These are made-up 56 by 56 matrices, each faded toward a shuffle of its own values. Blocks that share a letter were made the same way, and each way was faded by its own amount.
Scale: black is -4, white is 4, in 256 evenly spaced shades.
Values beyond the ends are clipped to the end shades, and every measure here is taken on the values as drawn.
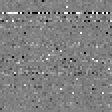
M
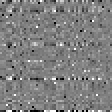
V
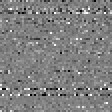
M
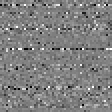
M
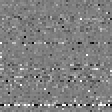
M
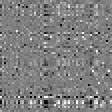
V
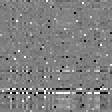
V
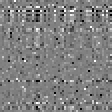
V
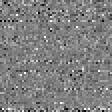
M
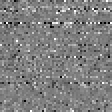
M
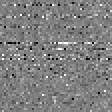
M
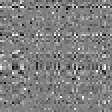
V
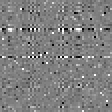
V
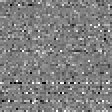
M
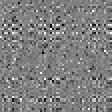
V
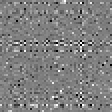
V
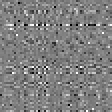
V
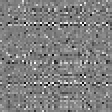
V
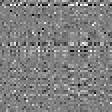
V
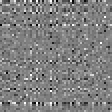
V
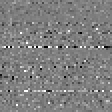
M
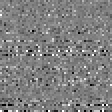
M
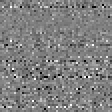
M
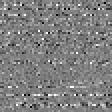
M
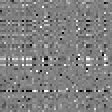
V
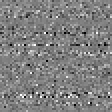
M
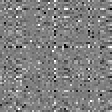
V
